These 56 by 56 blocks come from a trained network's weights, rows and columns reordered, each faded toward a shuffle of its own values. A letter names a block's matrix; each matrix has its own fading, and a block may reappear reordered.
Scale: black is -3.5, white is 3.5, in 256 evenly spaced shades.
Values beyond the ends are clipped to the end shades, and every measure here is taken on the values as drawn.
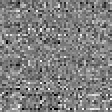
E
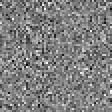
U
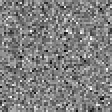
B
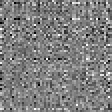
E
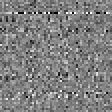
E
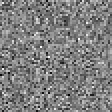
U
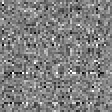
E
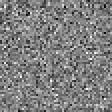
B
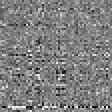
E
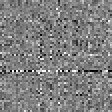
E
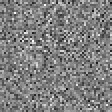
U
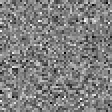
U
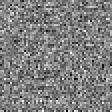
U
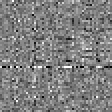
E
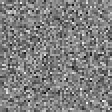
B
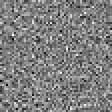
U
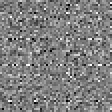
E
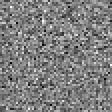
U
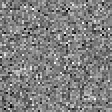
B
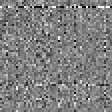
E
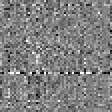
E
